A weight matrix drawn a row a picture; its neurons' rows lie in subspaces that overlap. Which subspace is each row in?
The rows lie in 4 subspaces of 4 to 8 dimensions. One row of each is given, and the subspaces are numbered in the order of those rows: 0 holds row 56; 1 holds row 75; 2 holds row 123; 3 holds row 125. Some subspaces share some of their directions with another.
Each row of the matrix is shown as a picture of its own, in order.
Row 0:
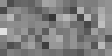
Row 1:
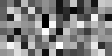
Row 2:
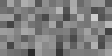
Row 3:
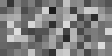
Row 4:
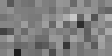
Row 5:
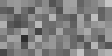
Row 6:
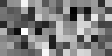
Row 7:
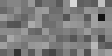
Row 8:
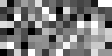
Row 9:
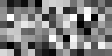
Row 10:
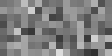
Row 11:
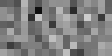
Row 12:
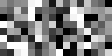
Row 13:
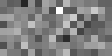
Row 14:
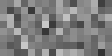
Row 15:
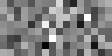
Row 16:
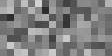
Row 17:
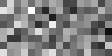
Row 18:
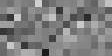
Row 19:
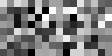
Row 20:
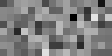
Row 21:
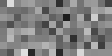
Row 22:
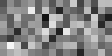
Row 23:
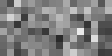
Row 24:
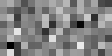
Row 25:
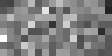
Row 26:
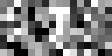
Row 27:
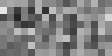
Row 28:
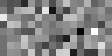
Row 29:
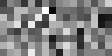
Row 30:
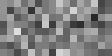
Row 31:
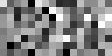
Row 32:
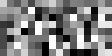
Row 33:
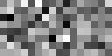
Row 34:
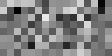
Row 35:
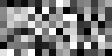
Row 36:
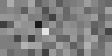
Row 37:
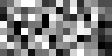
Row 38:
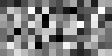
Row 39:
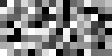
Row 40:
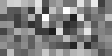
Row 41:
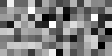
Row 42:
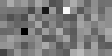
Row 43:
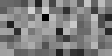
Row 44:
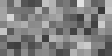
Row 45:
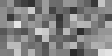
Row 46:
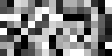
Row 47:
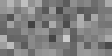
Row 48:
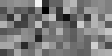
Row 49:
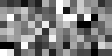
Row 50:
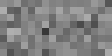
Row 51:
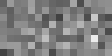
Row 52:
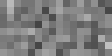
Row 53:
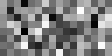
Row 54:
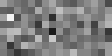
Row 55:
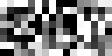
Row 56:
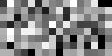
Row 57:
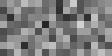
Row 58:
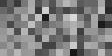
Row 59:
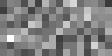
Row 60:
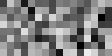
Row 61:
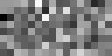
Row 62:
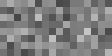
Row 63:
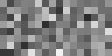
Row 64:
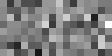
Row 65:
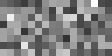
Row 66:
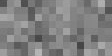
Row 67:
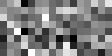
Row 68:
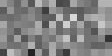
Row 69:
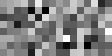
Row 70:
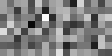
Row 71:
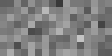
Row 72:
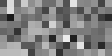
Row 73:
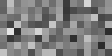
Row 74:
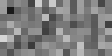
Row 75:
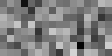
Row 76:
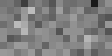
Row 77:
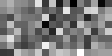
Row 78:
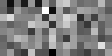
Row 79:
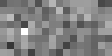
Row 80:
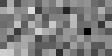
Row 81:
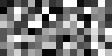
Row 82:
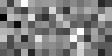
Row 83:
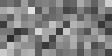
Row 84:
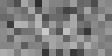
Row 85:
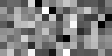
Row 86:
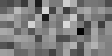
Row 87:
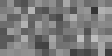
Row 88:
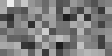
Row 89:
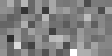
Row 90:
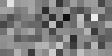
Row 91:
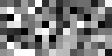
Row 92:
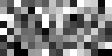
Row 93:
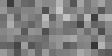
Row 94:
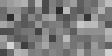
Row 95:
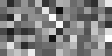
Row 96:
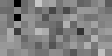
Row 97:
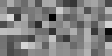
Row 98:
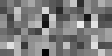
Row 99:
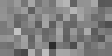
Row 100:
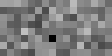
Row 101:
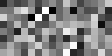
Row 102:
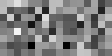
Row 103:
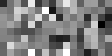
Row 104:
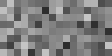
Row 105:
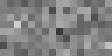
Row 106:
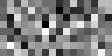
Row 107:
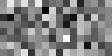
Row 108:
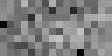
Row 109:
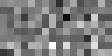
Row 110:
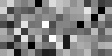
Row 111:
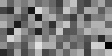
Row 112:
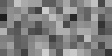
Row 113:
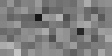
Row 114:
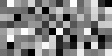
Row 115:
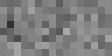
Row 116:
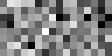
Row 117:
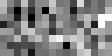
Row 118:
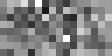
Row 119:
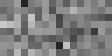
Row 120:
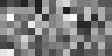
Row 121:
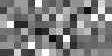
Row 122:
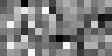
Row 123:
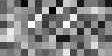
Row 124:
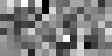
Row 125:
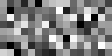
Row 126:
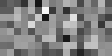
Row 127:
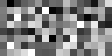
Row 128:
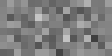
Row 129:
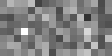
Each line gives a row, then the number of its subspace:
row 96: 1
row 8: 0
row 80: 0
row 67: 1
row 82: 1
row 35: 0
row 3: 2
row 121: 3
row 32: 1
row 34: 3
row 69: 0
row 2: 2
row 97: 0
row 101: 1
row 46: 1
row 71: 1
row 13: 2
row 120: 0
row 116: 3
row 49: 0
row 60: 1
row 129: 3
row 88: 3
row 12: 1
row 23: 1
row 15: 2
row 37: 1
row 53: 1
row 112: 1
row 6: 1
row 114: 0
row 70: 2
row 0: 3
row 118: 3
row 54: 0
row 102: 3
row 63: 2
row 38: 3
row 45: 1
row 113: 1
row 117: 1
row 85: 3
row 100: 2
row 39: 2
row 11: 1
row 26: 1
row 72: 0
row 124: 0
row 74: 2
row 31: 3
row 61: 2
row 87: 1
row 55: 0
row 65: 2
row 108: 1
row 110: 3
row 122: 1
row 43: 2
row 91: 2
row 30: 3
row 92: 1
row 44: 1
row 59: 0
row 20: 1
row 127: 2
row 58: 1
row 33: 0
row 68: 3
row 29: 1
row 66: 1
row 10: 1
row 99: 3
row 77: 2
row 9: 3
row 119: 1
